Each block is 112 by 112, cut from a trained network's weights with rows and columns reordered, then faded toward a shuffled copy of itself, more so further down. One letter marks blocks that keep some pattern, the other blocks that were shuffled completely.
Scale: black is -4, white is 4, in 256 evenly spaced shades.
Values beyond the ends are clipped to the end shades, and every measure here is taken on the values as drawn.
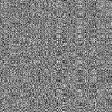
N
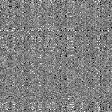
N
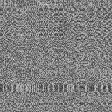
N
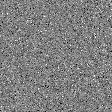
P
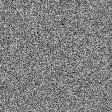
P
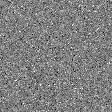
P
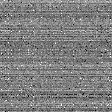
N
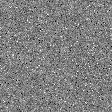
P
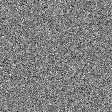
P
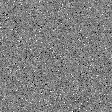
P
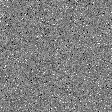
P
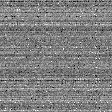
N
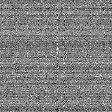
N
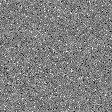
P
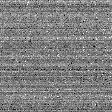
N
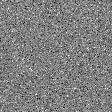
P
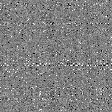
N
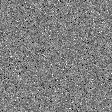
P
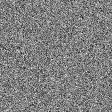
P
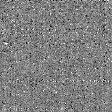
N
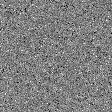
P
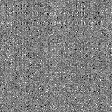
N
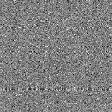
N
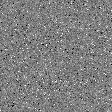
P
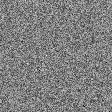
P
